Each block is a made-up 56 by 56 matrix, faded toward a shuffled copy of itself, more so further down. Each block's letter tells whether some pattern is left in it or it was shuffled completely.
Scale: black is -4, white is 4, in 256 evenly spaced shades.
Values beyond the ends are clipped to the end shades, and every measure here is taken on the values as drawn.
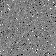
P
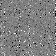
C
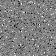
P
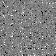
C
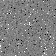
P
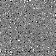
C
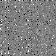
C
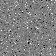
P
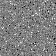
P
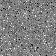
P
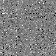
C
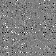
C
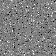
P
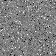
P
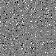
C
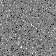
P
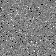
P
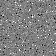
P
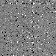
C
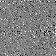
C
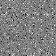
C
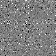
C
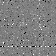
C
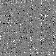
C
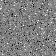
P
